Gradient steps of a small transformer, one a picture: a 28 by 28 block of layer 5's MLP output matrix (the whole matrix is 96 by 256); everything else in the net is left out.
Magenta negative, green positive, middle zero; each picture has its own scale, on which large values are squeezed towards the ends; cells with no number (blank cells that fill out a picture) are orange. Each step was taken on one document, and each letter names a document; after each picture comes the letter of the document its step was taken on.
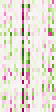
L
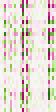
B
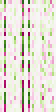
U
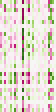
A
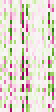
L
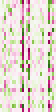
L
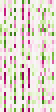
U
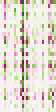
B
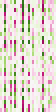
U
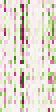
A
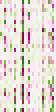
U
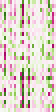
A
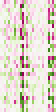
B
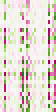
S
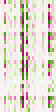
B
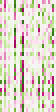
A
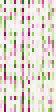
U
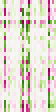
S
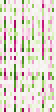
U
